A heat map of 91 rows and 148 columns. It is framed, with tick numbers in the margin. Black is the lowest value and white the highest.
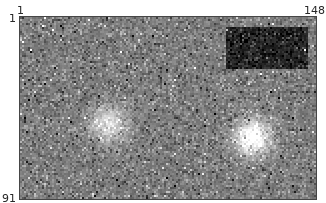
Odd patch: lower, in the top right. Ninth with the lowest average: top right. Histogram: heavy tails on both sides. Stripes: none. Bumps: two.
